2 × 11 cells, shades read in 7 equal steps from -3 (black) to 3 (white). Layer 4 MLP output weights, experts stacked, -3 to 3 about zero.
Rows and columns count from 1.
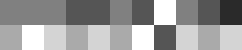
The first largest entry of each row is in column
8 2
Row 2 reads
1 3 2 1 2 1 3 -1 2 1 2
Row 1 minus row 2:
-1 -3 -2 -2 -3 -1 -4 4 -2 -2 -4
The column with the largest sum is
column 2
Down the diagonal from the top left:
0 3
